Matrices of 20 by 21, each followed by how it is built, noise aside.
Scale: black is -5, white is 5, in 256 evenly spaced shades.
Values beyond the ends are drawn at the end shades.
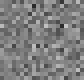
low rank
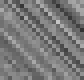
Toeplitz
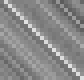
Toeplitz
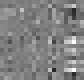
low rank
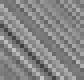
Toeplitz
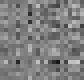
low rank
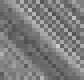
Toeplitz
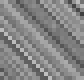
Toeplitz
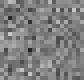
low rank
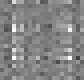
low rank
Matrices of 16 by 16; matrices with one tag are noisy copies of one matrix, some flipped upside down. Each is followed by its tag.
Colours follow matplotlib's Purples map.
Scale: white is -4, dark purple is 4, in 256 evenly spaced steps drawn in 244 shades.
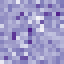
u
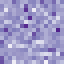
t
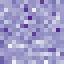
t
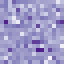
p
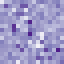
u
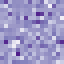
p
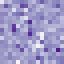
u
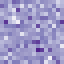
p
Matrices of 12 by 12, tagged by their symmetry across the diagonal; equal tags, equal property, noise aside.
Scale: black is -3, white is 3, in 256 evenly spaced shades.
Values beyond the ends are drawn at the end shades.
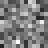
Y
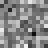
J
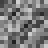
J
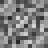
J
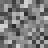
J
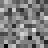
Y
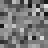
Y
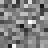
Y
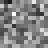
Y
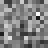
Y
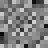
J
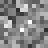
J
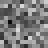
Y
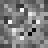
J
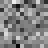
Y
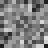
J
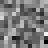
Y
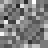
J
